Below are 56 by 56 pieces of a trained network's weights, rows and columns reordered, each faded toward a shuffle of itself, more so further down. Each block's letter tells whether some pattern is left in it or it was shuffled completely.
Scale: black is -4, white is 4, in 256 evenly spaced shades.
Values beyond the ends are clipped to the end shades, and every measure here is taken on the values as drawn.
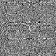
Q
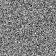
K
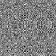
Q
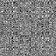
Q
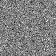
K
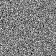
K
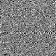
Q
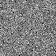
K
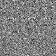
Q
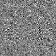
Q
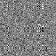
Q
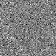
Q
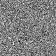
K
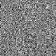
Q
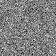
K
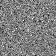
K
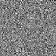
Q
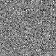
Q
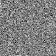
Q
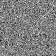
K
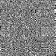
Q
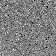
K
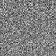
Q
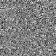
Q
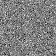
K
